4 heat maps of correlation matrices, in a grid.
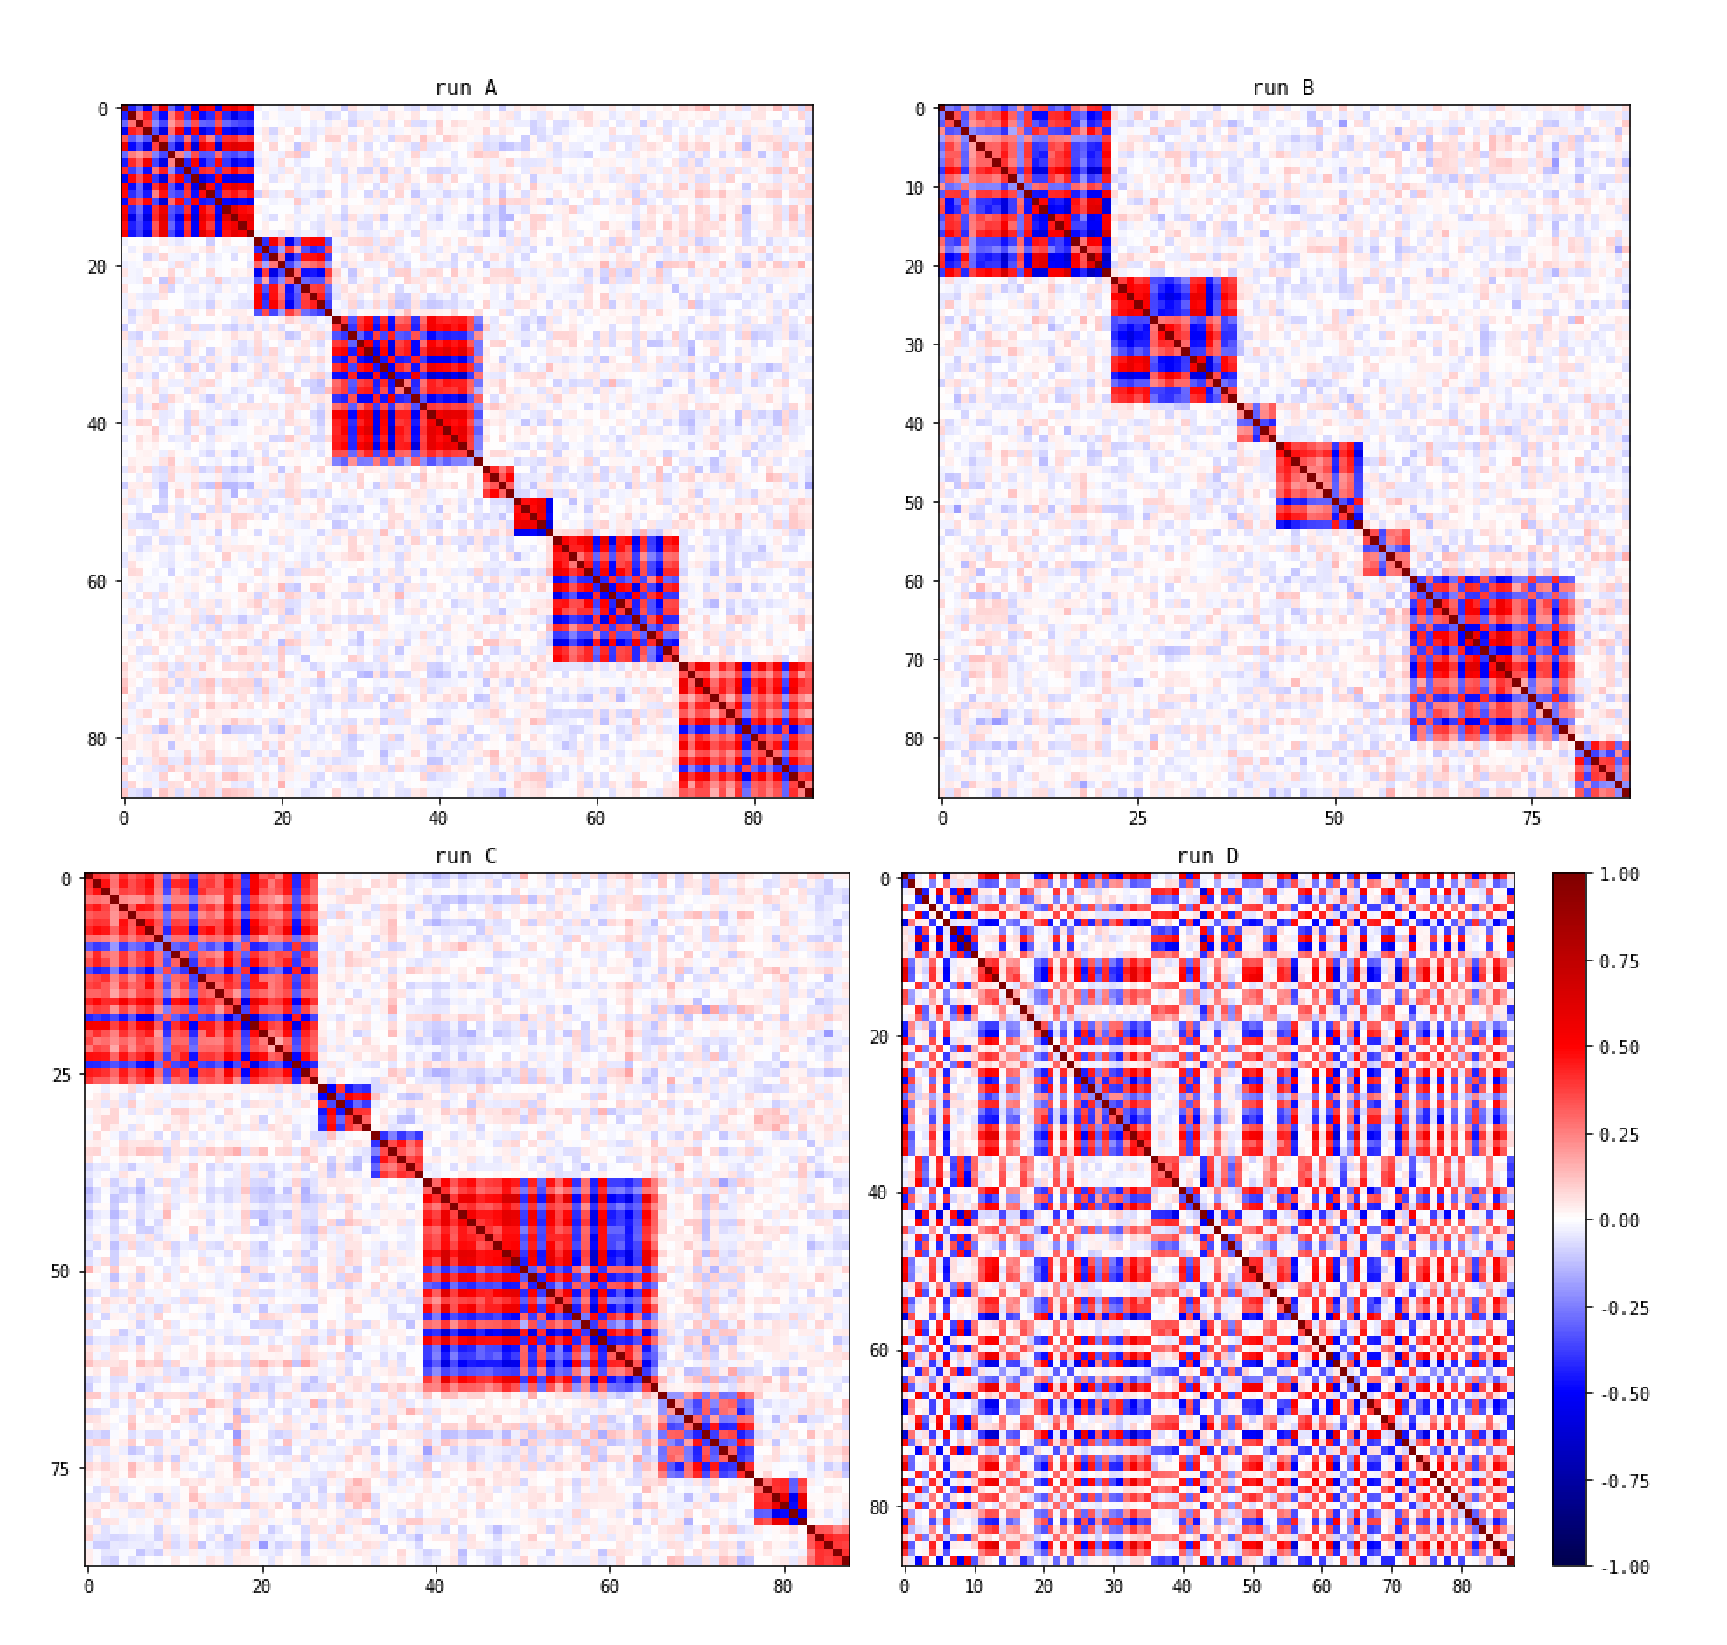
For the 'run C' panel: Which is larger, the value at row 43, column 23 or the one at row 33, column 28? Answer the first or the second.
the second
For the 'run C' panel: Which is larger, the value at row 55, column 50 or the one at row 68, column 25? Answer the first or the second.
the second
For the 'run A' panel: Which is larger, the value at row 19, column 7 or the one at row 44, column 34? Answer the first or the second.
the first
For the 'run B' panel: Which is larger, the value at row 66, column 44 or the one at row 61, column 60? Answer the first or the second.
the first
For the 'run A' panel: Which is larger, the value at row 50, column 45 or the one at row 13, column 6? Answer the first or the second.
the first
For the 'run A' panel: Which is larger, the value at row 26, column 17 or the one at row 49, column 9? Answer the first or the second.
the second
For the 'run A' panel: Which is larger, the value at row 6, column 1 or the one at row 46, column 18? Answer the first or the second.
the first
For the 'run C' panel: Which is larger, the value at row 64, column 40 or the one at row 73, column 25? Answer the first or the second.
the first
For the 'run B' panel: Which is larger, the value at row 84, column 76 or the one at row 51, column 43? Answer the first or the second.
the second
